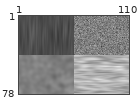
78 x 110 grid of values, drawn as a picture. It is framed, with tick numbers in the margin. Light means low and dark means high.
The table splits into 2 rows of 2 panels. Panel 1,1: high, streaked downward, faint in contrast. Panel 1,2: middling, fine-grained. Panel 2,1: middling, blotchy, faint in contrast. Panel 2,2: low, streaked across.
